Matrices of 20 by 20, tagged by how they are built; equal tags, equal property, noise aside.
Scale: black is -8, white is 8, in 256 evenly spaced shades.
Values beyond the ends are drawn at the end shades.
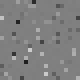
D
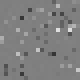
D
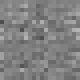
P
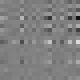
P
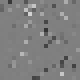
D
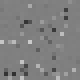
D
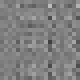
P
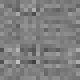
P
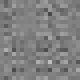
P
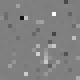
D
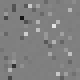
D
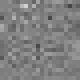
P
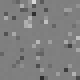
D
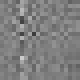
P
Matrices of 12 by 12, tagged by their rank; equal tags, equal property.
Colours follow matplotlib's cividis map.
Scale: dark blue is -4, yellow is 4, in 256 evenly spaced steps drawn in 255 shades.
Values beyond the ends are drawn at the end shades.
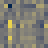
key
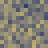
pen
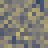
pen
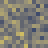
pen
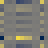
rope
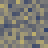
pen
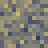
pen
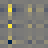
rope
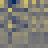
key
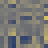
key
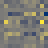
key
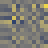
key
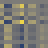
rope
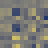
key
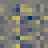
key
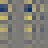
rope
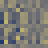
key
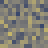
pen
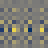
rope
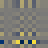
rope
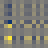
rope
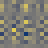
key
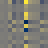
rope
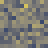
pen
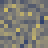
pen
